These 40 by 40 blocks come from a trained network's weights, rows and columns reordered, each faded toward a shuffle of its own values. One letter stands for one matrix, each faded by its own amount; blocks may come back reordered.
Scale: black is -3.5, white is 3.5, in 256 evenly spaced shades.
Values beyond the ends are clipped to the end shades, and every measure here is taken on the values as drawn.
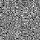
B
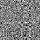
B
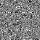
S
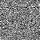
S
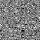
B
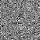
B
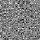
B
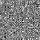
B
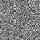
B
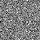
S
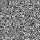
B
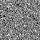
S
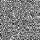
B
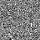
S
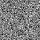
B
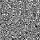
B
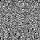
B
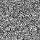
S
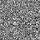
B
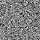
S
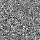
S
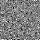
S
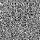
S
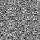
B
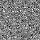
S
